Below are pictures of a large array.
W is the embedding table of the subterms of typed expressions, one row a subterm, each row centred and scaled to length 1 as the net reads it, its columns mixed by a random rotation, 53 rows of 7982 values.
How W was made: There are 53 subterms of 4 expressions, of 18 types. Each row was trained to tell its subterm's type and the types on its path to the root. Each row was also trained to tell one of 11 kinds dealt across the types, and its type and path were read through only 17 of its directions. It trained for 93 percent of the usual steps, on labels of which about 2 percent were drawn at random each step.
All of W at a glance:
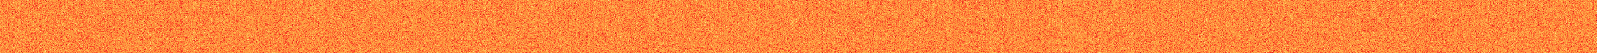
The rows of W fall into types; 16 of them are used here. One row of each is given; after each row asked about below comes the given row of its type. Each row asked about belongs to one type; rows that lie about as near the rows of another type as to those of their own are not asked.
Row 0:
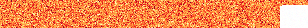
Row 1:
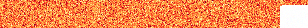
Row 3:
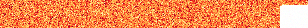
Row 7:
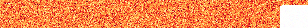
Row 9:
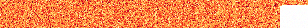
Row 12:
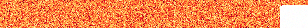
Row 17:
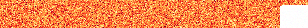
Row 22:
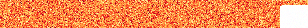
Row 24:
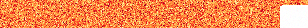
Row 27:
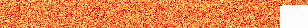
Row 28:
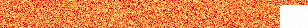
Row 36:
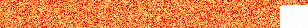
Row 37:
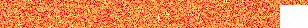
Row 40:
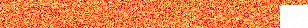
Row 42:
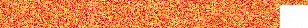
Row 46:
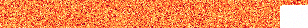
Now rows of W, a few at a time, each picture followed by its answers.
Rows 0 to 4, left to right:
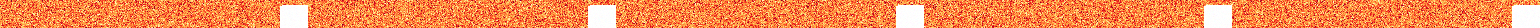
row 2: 3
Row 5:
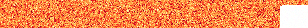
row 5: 27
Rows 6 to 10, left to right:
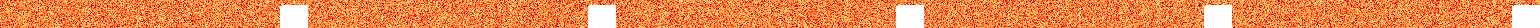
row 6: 0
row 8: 3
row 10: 22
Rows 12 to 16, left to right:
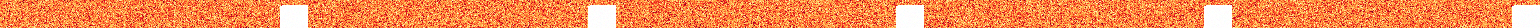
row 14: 28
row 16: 27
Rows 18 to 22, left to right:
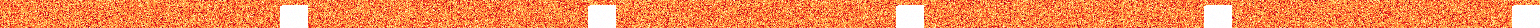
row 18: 22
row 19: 24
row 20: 24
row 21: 1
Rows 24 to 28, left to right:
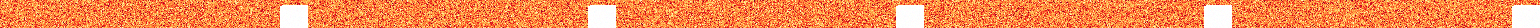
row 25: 1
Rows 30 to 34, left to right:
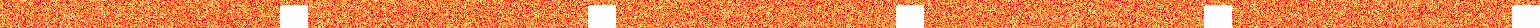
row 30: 28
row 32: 3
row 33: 3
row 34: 36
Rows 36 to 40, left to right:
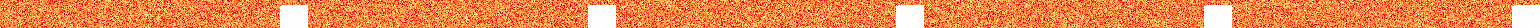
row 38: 27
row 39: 27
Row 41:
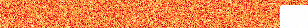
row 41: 42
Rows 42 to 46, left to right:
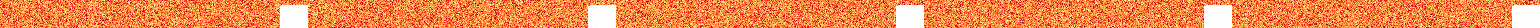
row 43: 36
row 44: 12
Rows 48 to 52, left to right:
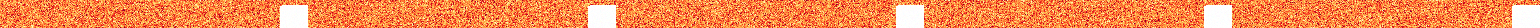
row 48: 42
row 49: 1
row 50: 36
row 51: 1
